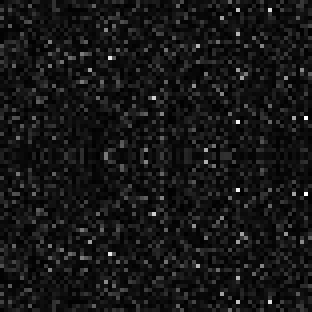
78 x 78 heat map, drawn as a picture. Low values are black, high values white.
On average the colour sits 10% of the way up the scale. The values are skewed, with a long tail toward high values. No regular stripes run through it. There is no overall slope. The top and bottom halves mirror each other.
